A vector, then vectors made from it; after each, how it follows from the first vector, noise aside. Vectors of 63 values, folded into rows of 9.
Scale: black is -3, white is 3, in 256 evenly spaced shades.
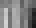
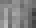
shrunk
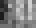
reversed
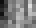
reversed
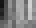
reversed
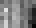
copied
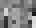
sign-scrambled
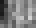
reversed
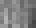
shrunk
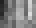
reversed
